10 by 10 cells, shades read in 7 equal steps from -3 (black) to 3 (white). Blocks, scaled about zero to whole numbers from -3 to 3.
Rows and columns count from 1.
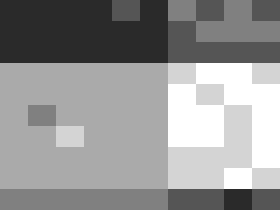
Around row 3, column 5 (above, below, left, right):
-2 1 -2 -2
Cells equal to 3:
13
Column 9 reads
0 0 -1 3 3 2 2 2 3 -2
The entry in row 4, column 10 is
2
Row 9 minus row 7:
0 0 -1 0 0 0 -1 -1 1 -1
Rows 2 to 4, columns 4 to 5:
-2 -2 | -2 -2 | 1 1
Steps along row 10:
same same same same same down same down up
